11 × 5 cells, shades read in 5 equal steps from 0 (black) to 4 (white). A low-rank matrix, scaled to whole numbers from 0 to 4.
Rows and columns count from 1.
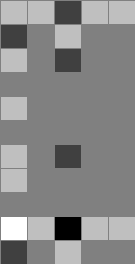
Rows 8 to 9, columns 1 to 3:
3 2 2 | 2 2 2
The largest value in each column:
4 3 3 3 3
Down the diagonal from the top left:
3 2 1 2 2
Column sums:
27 24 19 24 24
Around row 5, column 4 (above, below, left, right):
2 2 2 2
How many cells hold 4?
1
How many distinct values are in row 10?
3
